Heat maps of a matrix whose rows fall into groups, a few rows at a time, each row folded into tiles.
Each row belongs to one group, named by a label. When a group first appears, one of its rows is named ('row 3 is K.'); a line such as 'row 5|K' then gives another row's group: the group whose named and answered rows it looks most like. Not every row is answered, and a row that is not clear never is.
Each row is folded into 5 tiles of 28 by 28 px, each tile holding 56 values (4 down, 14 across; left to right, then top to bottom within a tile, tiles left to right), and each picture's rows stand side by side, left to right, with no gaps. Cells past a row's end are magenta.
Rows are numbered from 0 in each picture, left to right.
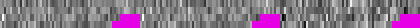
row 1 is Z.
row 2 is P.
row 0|Z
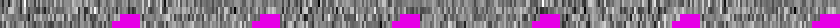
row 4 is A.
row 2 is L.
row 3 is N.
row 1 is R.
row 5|R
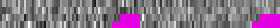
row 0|N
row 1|Z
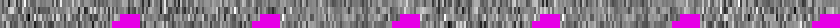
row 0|L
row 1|L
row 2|Z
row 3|A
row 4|Z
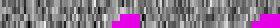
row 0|A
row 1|P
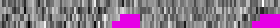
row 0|A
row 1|N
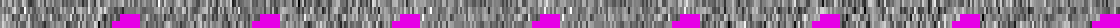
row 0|N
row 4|Z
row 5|A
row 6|A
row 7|P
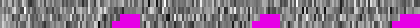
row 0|N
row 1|L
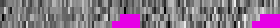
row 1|A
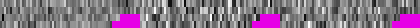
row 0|P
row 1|N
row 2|N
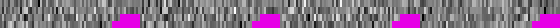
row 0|L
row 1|L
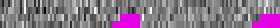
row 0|L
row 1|Z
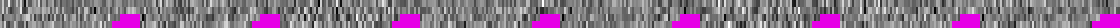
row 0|R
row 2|L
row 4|P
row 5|N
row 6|R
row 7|P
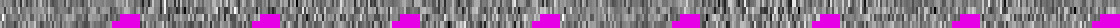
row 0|Z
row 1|L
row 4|Z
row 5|A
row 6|R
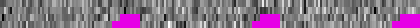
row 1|N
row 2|R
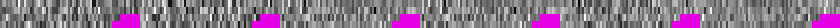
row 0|N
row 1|N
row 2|R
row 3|R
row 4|A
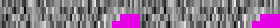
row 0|A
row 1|A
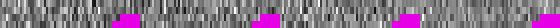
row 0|N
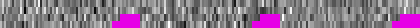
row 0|R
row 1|N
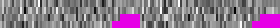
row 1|R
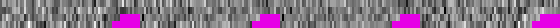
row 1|P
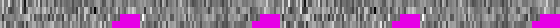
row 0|R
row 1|Z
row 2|R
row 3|Z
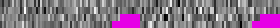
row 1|L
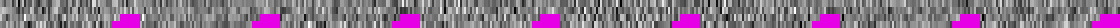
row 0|A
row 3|R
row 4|L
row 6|P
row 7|P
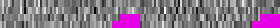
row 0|R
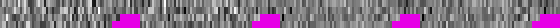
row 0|N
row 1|L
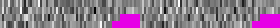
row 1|R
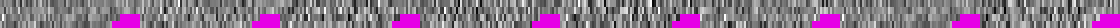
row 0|Z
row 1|R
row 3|L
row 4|N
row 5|A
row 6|Z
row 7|A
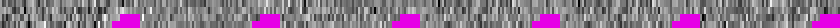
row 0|A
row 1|Z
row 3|A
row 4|A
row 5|P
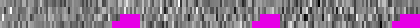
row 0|Z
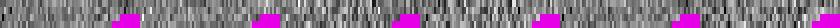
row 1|Z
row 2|N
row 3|A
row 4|P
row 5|A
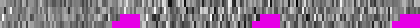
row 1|N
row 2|L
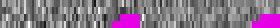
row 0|N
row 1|Z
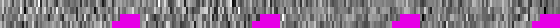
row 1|N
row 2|Z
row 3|P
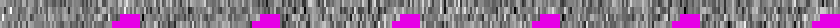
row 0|Z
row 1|P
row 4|P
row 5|A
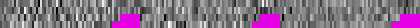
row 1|N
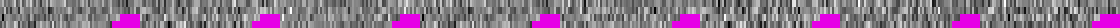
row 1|A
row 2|Z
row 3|P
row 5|A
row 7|L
